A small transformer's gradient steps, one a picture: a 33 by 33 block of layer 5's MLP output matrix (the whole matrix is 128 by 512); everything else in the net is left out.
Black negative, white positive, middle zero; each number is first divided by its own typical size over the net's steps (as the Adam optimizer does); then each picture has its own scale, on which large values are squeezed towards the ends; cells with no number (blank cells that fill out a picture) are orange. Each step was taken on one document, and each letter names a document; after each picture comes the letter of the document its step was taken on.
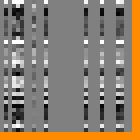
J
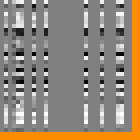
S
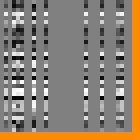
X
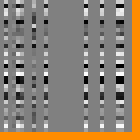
S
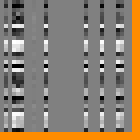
J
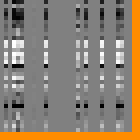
J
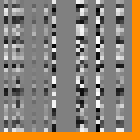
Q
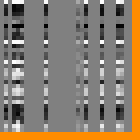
J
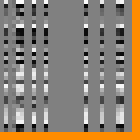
S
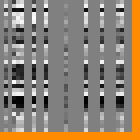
X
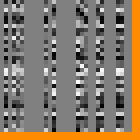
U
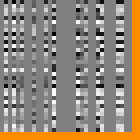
U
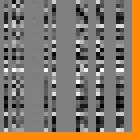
U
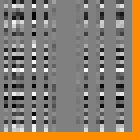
U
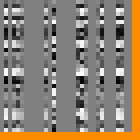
Q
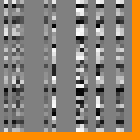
Q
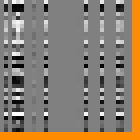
J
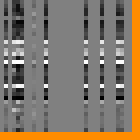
J
